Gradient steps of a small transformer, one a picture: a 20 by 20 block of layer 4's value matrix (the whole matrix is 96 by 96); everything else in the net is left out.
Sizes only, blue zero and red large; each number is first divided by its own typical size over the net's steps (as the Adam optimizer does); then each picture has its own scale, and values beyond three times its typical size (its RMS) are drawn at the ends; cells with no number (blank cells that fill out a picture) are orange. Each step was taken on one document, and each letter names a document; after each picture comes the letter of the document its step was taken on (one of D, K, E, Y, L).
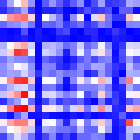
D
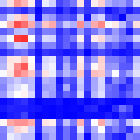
D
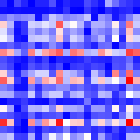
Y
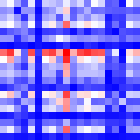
D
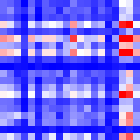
Y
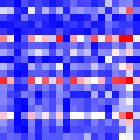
Y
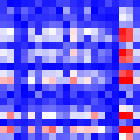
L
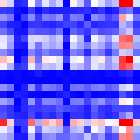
Y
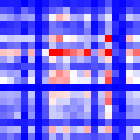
L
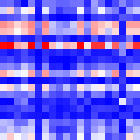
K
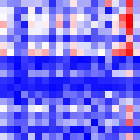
Y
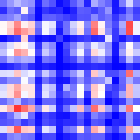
D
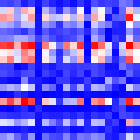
K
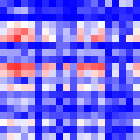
D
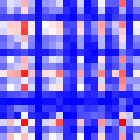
D
